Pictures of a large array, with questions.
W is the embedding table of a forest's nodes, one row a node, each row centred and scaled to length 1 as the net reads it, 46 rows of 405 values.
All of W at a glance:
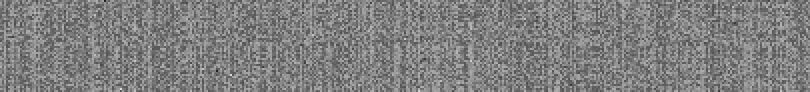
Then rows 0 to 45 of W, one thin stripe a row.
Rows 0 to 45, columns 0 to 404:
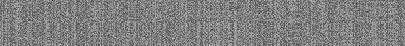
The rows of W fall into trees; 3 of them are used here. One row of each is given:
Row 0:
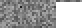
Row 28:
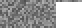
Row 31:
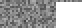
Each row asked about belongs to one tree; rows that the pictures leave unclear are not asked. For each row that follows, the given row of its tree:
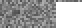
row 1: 28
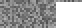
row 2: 31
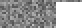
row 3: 31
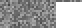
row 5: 0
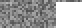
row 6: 31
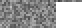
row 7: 0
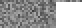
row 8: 31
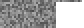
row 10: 31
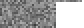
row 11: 28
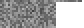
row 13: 31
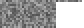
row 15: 28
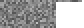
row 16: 28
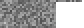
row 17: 0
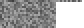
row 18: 31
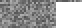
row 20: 0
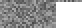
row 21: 31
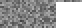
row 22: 31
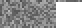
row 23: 28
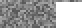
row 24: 28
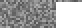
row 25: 28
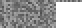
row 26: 31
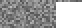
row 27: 28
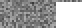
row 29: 31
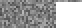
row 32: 28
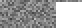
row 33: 28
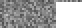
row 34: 31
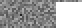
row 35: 28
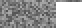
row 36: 28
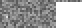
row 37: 31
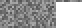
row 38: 0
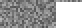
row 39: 31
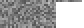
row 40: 28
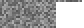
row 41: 28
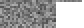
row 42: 31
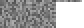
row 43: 28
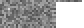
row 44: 28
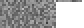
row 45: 28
